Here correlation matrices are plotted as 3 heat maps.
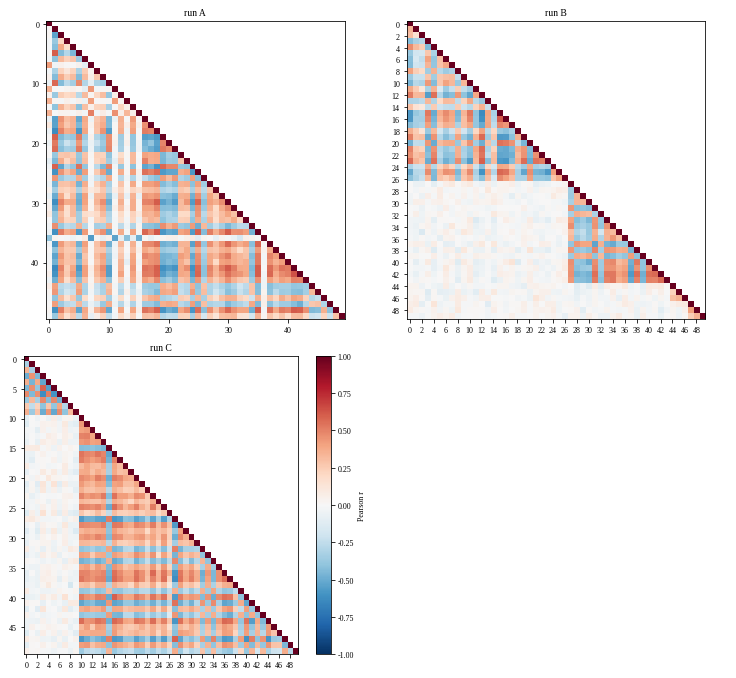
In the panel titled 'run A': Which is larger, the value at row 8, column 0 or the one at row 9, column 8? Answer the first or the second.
the second
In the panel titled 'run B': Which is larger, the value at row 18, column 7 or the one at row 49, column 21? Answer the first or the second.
the second
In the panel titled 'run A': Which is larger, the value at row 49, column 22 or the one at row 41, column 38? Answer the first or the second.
the second
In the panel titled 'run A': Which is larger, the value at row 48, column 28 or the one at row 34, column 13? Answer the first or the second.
the first
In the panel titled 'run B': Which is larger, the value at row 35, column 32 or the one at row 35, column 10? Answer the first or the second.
the second
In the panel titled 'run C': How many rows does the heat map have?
50
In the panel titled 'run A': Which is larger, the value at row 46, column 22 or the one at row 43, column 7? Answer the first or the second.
the first
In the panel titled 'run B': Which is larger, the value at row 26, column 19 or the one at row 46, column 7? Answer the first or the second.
the second
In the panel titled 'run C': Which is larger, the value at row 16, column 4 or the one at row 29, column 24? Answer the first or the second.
the second
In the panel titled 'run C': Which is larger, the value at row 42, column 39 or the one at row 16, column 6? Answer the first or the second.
the second
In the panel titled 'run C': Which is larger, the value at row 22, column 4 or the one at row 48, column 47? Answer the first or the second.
the first
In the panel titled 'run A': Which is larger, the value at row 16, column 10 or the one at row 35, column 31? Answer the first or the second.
the second
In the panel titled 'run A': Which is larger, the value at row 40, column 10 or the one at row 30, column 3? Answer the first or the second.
the second
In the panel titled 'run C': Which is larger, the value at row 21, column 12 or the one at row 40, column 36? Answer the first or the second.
the second
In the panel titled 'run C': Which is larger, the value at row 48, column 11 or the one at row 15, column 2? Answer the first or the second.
the first
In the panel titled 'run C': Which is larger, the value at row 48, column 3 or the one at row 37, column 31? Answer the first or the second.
the second
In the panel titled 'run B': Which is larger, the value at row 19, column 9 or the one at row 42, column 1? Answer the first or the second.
the second
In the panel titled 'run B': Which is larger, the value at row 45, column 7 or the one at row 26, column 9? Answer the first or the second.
the second
